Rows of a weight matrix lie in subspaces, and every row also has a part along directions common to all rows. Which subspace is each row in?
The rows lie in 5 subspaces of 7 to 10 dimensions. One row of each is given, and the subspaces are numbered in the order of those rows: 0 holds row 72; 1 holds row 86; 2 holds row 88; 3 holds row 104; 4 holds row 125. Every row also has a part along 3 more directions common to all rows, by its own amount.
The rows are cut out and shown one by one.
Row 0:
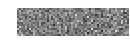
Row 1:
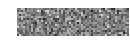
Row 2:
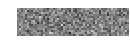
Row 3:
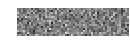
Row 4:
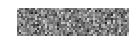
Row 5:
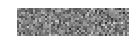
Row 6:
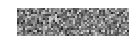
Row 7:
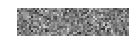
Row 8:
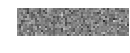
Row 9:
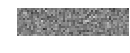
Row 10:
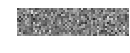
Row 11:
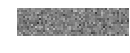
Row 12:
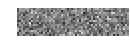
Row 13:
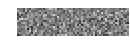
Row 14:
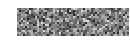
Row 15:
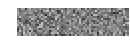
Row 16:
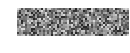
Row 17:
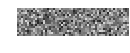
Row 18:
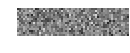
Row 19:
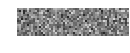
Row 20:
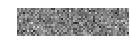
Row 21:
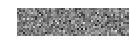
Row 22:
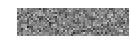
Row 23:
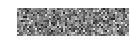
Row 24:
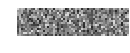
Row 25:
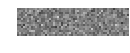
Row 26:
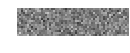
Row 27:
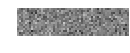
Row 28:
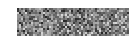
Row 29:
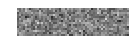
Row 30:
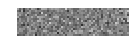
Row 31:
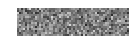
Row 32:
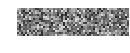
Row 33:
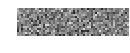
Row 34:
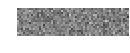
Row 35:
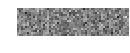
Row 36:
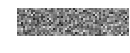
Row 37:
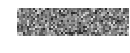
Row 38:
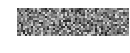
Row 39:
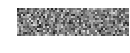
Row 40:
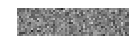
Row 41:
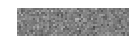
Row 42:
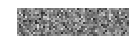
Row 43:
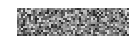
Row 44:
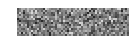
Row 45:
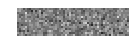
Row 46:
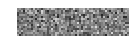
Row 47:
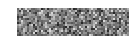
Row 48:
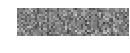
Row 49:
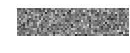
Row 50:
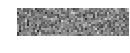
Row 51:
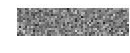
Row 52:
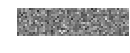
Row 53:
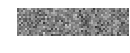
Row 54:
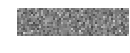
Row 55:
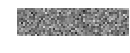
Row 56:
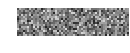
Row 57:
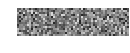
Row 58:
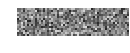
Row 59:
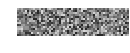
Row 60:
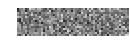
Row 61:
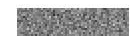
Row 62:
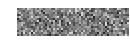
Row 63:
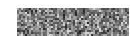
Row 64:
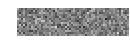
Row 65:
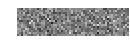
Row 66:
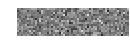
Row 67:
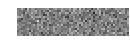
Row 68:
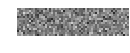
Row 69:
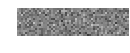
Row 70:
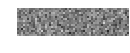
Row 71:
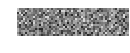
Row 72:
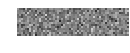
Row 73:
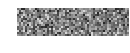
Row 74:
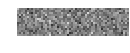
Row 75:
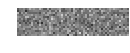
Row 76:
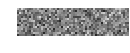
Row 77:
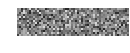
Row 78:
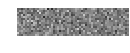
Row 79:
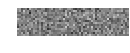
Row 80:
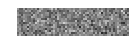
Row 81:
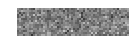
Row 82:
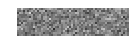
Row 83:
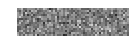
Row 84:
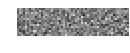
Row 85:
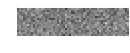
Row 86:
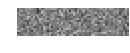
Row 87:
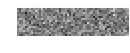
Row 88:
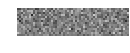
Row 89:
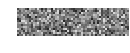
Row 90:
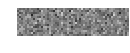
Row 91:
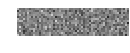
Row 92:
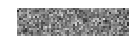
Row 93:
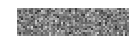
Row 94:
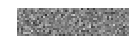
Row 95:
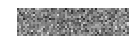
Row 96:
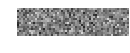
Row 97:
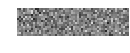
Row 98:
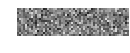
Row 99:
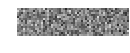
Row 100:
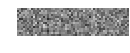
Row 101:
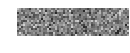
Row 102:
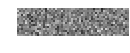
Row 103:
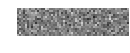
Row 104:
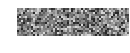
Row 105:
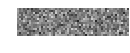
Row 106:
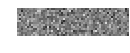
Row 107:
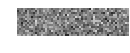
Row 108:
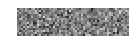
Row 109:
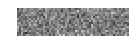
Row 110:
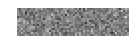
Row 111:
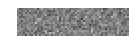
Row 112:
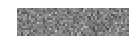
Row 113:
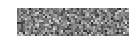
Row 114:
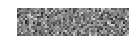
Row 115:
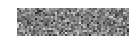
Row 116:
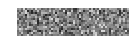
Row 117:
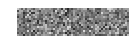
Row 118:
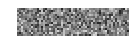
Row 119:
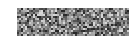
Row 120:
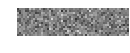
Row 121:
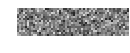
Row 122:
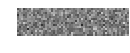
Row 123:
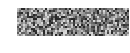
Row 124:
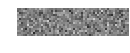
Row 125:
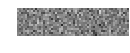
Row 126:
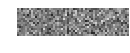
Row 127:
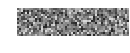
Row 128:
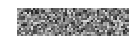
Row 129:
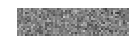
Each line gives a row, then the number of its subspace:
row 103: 1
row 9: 1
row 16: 4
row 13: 0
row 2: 4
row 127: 1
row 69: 3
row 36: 4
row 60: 3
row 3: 4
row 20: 3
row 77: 1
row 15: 2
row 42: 3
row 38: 3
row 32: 3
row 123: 4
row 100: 1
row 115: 2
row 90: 2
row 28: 3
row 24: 2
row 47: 0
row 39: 2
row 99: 4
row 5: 0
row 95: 3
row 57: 2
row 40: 2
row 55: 4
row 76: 4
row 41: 3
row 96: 2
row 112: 4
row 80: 0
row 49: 4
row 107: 4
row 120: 3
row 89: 3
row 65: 0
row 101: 4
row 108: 1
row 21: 2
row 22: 0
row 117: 3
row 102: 2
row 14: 1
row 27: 2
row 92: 1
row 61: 0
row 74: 4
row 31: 3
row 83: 0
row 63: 1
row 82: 4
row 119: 0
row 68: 2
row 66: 4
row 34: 2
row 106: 2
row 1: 1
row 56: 3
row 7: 1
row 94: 2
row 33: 2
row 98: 4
